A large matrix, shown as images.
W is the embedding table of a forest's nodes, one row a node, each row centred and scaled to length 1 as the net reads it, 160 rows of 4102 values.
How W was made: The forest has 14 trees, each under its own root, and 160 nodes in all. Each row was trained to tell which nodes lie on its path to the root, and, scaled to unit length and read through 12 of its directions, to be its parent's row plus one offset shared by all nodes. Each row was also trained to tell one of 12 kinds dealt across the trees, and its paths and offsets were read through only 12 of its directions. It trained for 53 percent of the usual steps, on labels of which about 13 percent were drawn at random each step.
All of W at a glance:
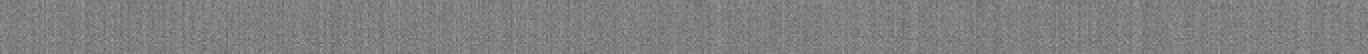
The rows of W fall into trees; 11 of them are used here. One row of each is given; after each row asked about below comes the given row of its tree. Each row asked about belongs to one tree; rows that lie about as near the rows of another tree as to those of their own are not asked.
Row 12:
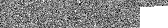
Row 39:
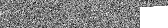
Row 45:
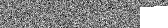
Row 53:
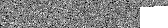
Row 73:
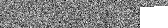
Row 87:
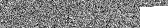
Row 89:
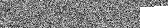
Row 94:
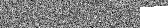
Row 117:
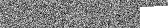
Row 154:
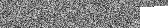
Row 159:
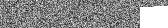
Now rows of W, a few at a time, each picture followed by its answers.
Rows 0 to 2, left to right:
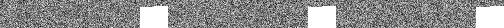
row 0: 45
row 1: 12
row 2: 89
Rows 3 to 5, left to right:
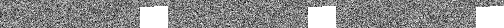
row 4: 73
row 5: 87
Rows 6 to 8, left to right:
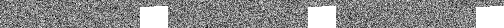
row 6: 45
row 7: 39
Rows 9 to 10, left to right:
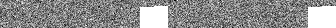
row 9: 53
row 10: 12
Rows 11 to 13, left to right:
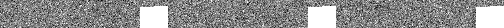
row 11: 53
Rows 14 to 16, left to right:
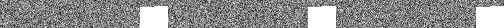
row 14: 89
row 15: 53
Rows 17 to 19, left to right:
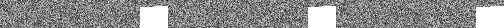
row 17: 89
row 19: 89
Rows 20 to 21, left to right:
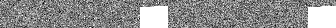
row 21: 53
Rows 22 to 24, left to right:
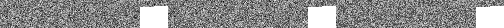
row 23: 159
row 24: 94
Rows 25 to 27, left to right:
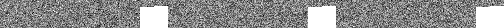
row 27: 87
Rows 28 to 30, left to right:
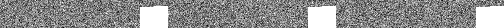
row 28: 45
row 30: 94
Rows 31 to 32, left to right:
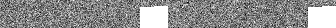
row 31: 39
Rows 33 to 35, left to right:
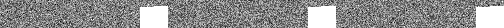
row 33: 39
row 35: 87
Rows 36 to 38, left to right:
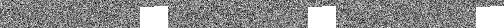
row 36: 12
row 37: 45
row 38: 89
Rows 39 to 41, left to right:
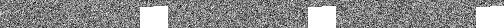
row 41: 89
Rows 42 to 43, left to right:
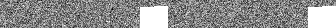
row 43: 53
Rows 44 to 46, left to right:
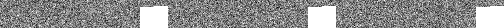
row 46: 12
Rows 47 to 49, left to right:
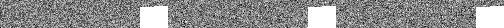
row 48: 87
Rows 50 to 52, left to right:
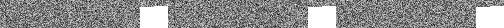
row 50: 39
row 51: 53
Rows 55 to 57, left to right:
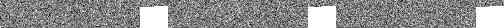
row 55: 94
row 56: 12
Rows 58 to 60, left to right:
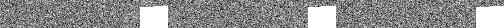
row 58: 39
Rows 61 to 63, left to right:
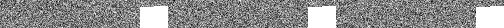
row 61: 39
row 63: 94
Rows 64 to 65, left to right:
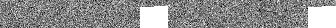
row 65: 12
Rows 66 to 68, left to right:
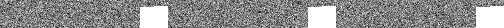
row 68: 12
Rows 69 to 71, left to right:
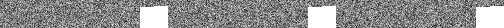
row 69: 89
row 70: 45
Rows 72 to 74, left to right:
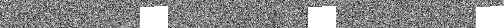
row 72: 45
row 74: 117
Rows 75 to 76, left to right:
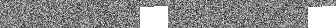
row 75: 12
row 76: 73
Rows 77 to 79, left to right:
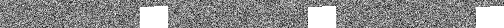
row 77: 117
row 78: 89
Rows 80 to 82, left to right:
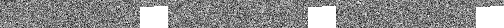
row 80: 53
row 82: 12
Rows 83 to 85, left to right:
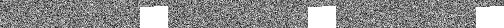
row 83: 89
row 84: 39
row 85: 45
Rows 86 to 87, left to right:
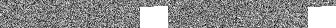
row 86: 53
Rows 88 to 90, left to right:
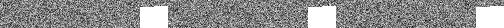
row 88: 94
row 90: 39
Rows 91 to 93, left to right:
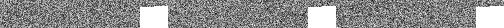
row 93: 87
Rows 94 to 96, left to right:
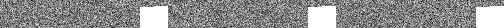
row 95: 53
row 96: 39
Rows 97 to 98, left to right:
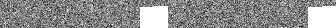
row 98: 117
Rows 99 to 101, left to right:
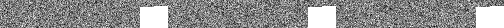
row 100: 45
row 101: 45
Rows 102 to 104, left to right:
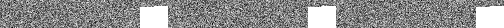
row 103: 87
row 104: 94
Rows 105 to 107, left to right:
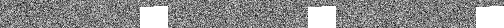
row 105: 39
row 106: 12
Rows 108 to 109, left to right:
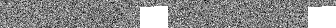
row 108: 53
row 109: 87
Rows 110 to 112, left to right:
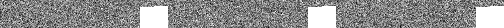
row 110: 12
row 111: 45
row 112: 12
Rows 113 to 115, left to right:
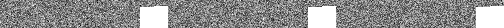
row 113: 45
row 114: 89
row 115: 117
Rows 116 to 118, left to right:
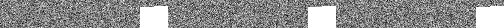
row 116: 89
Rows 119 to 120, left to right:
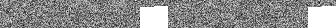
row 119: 89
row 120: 53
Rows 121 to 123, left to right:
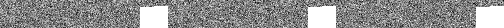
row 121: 94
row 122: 94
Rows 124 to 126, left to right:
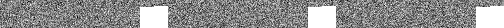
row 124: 87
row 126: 53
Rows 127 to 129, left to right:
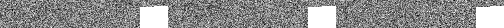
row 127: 39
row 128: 39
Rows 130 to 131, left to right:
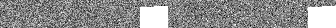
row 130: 53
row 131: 117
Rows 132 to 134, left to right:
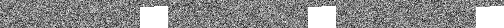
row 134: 154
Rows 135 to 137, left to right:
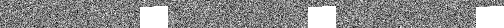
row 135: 94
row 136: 89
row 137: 154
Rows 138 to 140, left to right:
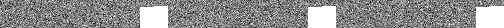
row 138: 39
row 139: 45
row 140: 53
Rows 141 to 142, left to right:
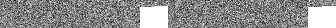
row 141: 39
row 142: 87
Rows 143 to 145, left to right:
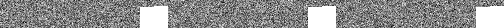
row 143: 73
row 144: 89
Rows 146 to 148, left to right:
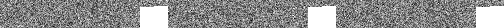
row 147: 45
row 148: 12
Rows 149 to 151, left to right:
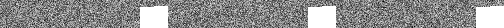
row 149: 159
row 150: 94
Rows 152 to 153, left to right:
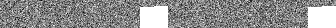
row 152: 159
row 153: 87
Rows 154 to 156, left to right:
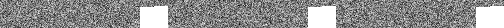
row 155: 87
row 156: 94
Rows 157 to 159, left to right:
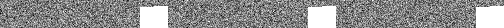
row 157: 87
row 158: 117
